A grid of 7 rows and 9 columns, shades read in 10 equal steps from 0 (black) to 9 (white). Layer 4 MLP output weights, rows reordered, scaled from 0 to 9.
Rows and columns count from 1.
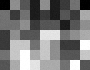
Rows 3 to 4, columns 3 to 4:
5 2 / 3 3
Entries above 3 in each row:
3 3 4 6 6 7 7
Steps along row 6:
up up down up down down same up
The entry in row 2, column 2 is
2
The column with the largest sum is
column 3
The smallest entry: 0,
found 2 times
